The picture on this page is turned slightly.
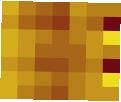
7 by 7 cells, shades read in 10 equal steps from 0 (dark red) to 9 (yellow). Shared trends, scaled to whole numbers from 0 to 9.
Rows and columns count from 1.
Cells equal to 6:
11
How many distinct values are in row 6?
5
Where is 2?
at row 2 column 4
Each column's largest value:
7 6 5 4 6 6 9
